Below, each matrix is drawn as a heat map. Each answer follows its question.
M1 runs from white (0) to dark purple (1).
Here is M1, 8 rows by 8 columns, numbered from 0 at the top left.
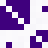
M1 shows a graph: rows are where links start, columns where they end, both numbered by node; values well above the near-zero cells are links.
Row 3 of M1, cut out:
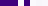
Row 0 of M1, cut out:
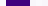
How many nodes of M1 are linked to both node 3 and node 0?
3
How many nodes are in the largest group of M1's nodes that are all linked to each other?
5
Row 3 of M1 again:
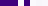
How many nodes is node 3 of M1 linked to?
4
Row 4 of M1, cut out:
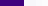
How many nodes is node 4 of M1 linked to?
4
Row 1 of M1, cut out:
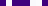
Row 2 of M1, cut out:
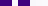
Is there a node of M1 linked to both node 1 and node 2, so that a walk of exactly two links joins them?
yes
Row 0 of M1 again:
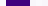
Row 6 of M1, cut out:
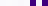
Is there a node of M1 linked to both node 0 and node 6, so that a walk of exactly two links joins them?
no
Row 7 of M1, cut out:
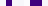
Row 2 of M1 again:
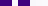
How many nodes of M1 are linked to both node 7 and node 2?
1
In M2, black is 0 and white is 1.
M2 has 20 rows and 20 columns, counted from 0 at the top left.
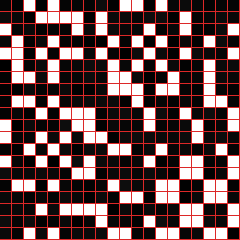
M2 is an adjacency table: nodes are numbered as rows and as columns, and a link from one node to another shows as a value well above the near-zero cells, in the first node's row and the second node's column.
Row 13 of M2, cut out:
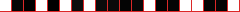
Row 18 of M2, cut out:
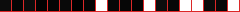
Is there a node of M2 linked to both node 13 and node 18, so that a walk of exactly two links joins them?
yes
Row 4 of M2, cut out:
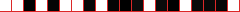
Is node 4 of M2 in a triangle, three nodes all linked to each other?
yes
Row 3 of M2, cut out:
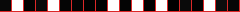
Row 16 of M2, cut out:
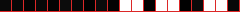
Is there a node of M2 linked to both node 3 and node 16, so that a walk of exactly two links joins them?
yes
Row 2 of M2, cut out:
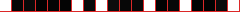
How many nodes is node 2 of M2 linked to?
6
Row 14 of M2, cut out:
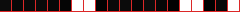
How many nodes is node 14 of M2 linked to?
5
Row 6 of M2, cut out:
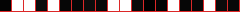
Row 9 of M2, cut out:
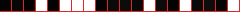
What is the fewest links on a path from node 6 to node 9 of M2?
1
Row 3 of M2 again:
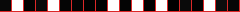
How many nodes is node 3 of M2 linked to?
6
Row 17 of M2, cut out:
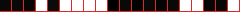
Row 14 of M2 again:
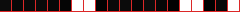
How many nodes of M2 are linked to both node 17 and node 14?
5
